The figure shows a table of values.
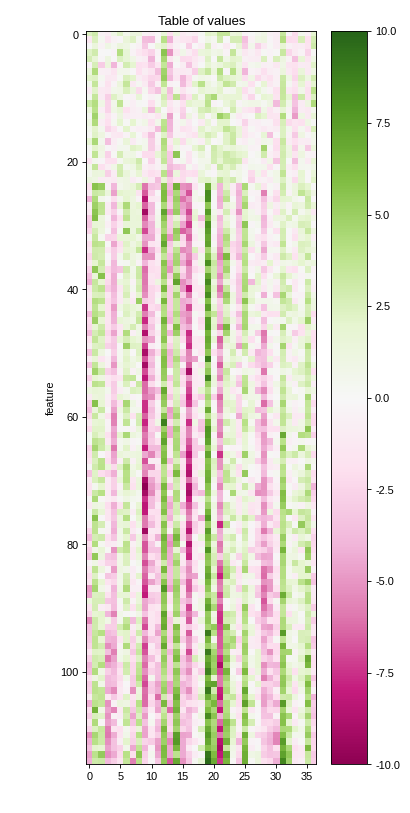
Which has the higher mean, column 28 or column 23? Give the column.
23
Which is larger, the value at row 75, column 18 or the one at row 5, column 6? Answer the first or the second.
the second
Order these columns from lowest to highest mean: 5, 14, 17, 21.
21, 17, 5, 14
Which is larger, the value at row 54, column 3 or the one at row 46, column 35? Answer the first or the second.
the second
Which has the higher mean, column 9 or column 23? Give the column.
23
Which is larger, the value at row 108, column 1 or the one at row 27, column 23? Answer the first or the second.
the first
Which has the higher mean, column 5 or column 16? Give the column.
5
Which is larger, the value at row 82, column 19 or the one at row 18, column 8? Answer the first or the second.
the first
